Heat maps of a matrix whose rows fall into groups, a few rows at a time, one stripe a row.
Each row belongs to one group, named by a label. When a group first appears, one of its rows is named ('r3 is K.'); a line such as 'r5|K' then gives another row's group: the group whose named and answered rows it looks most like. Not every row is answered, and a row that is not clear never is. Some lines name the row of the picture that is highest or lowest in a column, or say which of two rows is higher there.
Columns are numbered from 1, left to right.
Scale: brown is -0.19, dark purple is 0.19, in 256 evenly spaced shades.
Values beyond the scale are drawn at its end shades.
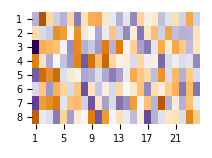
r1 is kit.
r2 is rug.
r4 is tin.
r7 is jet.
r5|jet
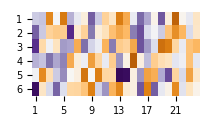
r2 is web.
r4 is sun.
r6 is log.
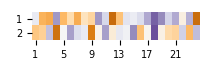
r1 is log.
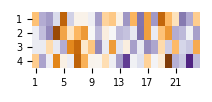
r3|log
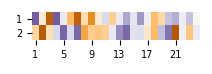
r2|kit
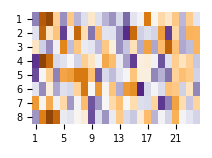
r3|rug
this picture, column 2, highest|6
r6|sun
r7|web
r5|log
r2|jet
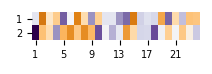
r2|log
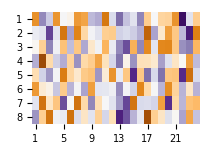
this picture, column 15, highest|5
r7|jet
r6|tin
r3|rug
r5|tin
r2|rug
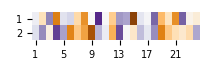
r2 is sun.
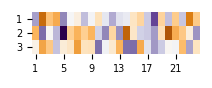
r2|sun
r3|log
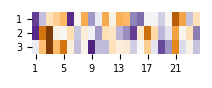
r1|web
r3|web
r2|kit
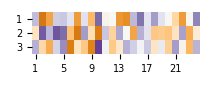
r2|sun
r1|log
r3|log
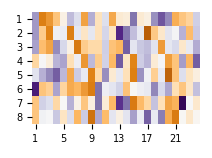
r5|sun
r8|tin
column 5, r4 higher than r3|Yes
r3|log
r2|kit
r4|sun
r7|rug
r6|log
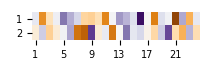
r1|kit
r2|web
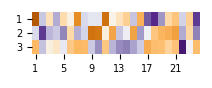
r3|rug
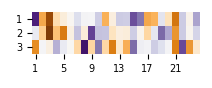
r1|kit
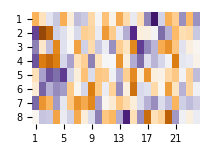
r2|kit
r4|web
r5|sun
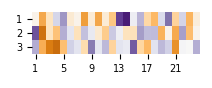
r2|jet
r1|kit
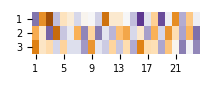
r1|kit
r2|tin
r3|tin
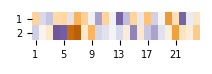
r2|log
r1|rug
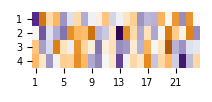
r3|rug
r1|jet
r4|rug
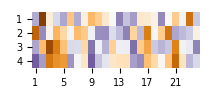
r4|web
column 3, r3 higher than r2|No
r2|rug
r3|web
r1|kit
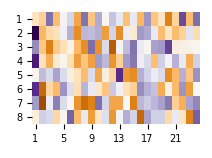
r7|log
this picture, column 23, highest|7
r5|sun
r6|jet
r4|log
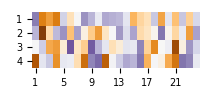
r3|web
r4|rug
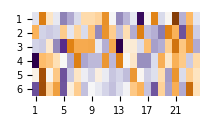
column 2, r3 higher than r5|Yes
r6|jet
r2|tin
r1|kit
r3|sun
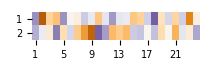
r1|jet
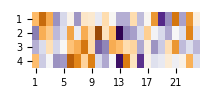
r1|kit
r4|sun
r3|log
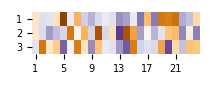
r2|sun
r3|jet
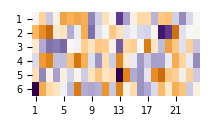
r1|rug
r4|log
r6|jet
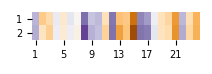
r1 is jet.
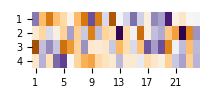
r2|tin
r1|web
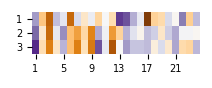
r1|kit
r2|log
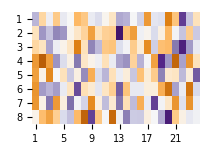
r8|web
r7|tin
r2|sun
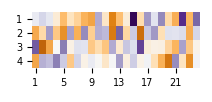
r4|sun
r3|kit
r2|tin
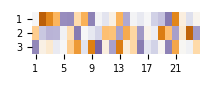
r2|sun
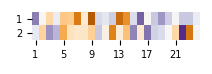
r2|tin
